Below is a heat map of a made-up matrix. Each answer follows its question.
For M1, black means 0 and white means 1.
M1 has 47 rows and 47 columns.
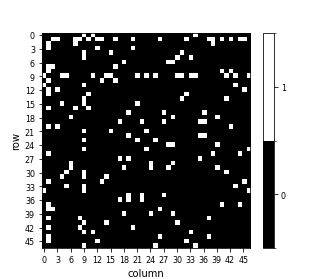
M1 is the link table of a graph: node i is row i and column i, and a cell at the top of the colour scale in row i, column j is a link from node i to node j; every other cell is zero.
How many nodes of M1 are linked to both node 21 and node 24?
0
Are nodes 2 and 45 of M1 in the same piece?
yes
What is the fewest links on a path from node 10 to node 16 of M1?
1
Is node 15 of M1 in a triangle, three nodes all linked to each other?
yes
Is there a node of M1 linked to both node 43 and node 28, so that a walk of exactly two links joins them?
no
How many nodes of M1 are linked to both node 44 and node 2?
1
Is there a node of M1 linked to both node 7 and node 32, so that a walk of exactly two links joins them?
yes
